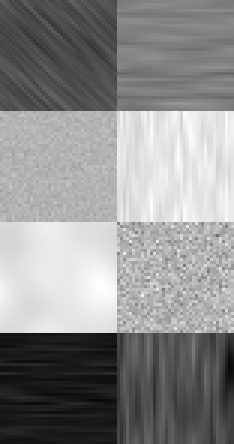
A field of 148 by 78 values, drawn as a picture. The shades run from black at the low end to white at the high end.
The table splits into 4 rows of 2 panels. Panel 1,1: low, slanting down to the right, faint in contrast. Panel 1,2: middling, streaked across, faint in contrast. Panel 2,1: high, fine-grained, faint in contrast. Panel 2,2: very high, streaked downward, faint in contrast. Panel 3,1: very high, smooth, faint in contrast. Panel 3,2: high, fine-grained. Panel 4,1: very low, streaked across, faint in contrast. Panel 4,2: low, streaked downward.
